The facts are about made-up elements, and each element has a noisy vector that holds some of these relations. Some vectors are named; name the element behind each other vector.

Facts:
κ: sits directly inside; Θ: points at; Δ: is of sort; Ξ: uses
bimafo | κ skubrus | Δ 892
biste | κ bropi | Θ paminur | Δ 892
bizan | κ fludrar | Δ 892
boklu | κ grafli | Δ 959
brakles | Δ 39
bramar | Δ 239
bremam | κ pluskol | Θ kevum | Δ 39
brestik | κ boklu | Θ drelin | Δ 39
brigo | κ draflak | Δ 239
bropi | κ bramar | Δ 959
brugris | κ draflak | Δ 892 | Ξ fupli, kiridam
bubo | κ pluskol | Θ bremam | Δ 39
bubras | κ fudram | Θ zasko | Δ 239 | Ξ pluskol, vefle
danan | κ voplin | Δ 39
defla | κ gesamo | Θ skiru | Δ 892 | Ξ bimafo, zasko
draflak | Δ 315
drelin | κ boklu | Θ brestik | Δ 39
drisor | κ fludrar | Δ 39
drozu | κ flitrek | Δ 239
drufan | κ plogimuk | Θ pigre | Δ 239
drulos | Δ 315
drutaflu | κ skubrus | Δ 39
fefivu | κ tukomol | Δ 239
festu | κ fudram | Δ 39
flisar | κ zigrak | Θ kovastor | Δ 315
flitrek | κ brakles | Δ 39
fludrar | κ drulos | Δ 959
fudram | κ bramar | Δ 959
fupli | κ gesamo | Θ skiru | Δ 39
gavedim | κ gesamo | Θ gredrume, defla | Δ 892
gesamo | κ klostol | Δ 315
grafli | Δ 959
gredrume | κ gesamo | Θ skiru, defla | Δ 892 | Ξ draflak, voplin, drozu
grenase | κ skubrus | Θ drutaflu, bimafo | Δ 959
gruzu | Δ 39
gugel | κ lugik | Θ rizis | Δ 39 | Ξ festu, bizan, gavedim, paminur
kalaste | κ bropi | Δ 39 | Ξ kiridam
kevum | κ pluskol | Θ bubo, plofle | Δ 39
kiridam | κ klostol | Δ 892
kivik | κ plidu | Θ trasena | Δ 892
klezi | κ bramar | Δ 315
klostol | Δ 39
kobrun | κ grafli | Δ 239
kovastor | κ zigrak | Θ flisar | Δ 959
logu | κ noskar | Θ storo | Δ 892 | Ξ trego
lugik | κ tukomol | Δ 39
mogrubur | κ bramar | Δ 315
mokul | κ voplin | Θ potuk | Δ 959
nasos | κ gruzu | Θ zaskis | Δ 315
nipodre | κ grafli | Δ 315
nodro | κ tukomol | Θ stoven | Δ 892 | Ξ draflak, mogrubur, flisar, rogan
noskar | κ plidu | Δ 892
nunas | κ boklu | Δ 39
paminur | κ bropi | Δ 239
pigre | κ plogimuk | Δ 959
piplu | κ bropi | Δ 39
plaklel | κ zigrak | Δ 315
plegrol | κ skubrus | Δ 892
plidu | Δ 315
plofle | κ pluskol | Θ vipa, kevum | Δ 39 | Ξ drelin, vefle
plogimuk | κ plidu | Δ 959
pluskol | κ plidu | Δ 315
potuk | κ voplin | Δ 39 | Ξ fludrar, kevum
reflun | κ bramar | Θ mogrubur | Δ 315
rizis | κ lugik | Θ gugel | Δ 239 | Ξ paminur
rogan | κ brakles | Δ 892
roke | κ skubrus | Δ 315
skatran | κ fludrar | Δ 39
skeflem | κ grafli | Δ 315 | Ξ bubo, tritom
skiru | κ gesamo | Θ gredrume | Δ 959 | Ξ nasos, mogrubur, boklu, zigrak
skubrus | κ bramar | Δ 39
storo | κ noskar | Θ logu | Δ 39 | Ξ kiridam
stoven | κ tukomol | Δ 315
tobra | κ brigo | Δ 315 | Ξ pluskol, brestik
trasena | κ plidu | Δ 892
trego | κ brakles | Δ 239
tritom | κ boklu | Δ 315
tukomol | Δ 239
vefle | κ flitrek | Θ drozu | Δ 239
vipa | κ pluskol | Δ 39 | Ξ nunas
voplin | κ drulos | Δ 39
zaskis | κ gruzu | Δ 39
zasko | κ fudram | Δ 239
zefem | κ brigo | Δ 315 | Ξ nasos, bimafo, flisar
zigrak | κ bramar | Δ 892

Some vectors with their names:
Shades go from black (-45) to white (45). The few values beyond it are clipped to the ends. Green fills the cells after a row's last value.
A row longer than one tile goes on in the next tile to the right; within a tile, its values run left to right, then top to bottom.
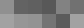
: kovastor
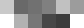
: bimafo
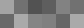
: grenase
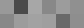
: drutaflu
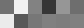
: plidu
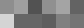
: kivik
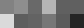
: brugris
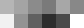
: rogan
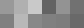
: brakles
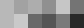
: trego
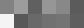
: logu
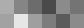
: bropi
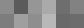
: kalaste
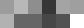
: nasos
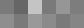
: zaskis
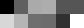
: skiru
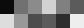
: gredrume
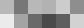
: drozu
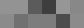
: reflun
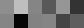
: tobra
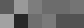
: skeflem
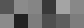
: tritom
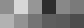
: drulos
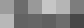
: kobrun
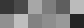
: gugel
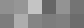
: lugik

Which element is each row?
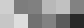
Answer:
bramar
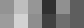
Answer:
fludrar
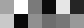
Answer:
pluskol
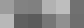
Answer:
drufan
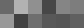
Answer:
gesamo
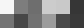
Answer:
bubras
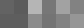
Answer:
nunas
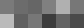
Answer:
kiridam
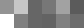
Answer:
noskar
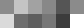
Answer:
zefem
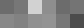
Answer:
potuk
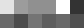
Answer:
vefle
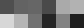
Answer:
bizan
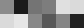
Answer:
paminur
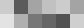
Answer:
zasko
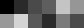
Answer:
gavedim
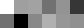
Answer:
plofle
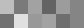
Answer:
skubrus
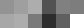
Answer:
boklu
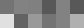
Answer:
pigre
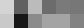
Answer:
vipa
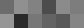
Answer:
nipodre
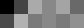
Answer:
fupli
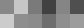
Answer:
plogimuk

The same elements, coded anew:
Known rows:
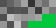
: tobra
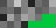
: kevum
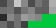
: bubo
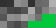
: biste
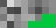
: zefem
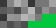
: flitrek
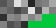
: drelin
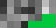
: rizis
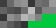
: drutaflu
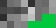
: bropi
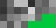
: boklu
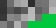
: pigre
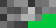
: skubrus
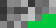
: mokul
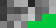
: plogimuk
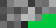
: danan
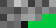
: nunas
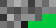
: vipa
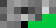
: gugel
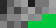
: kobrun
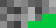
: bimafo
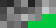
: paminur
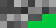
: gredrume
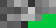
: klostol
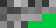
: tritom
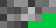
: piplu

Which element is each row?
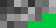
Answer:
rogan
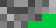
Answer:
logu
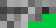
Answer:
skiru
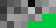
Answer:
vefle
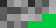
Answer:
stoven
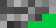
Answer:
nodro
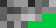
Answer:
drulos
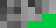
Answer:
zasko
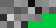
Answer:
plofle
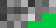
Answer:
fludrar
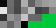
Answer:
kalaste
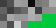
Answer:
pluskol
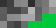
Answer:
zigrak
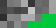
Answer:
grenase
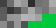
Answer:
gesamo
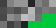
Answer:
voplin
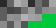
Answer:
nipodre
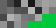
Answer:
bubras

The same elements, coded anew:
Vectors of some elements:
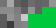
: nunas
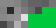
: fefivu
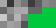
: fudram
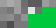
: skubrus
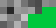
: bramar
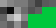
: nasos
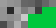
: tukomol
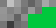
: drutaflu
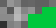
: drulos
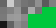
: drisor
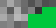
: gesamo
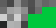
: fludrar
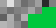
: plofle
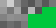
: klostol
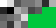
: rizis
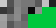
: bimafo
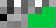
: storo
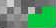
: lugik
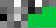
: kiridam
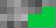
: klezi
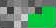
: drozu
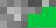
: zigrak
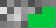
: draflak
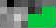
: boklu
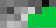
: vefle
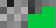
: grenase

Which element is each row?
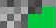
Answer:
kovastor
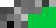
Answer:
gugel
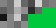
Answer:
brugris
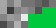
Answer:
drufan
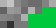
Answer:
festu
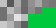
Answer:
logu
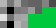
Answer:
zasko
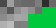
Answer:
tobra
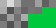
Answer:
vipa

